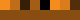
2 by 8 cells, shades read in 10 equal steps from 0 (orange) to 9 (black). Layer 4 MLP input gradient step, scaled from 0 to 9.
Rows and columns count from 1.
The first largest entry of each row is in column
5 1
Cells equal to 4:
8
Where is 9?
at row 1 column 5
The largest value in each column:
4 4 7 4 9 4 4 6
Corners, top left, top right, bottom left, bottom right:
0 6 4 4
